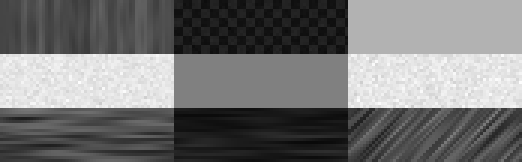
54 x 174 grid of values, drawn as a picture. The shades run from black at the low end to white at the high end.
The table splits into 3 rows of 3 panels. Panel 1,1: low, streaked downward, faint in contrast. Panel 1,2: very low, checkered, faint in contrast. Panel 1,3: high, flat. Panel 2,1: very high, fine-grained, faint in contrast. Panel 2,2: middling, flat. Panel 2,3: very high, fine-grained, faint in contrast. Panel 3,1: low, streaked across. Panel 3,2: very low, streaked across, faint in contrast. Panel 3,3: low, slanting up to the right.
